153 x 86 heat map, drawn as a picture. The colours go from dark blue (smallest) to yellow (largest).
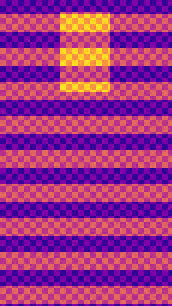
Average level on the scale: 40%. Ninth with the highest average: top middle. Stripes: horizontal, repeating 9 times. Slope: none. Odd patch: higher, in the top middle.
